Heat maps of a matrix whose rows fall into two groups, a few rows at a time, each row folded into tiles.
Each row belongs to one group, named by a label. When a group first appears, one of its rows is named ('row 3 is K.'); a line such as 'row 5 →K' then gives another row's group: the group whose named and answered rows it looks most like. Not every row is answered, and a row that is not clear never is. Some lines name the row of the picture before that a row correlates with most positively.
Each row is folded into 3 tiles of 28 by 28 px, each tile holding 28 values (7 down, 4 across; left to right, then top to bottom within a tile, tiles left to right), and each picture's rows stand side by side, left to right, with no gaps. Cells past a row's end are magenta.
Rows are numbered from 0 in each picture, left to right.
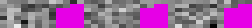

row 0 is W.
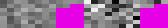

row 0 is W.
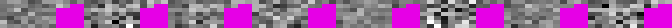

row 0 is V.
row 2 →W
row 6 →W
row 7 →W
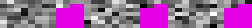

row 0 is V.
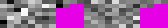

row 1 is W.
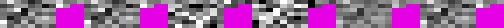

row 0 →V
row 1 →V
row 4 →V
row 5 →V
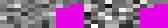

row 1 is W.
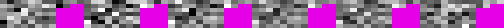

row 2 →V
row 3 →V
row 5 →W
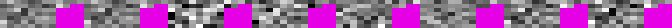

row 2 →W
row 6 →V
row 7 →V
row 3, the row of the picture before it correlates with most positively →0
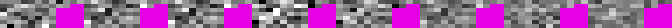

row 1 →V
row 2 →V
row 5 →V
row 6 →W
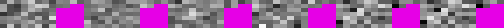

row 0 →W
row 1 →V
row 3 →W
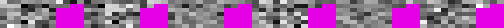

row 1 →W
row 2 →W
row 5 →V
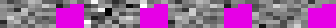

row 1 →V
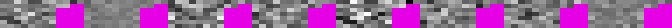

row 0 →V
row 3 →W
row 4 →V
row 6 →V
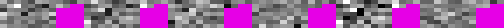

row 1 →V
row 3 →W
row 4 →V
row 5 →V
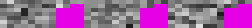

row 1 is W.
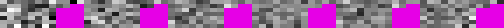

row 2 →V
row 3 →W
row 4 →V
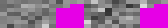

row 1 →V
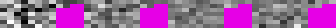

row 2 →V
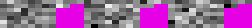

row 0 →V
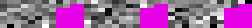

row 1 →V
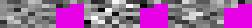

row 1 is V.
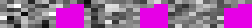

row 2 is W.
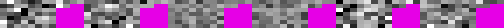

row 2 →W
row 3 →W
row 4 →W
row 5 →W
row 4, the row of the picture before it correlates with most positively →2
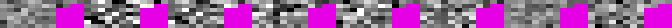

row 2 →V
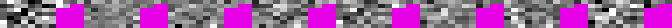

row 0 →V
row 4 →V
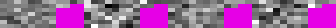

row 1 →W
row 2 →W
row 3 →V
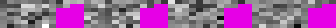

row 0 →W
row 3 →W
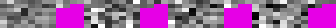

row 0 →V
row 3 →W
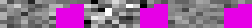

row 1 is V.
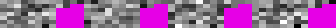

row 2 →W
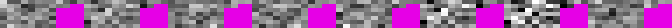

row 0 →W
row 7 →V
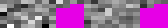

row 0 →W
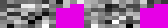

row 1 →W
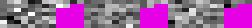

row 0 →V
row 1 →W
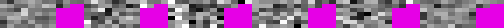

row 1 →V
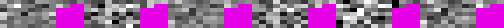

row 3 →W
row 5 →V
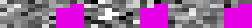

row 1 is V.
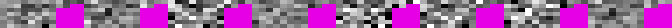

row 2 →W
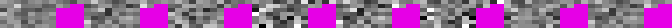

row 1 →V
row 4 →V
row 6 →W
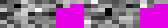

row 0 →W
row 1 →V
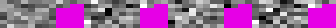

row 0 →W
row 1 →V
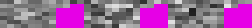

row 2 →V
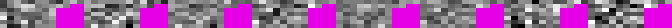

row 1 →W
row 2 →W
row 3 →V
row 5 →V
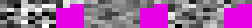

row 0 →W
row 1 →V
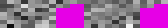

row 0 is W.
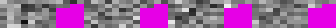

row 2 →V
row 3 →V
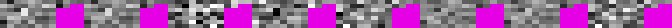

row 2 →W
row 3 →V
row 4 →W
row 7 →W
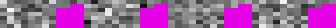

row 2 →W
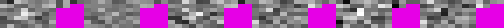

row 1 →V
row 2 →V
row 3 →V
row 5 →V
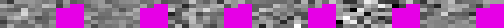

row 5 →W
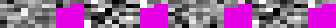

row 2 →W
